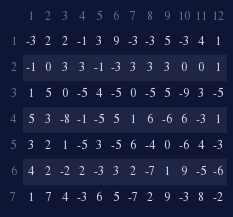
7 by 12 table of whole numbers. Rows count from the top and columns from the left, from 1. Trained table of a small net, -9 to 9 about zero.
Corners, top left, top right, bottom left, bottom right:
-3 1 1 -2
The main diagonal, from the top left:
-3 0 0 -1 3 3 -7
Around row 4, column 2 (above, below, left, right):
5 2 5 -8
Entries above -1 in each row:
7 9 7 7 7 7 8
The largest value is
9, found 3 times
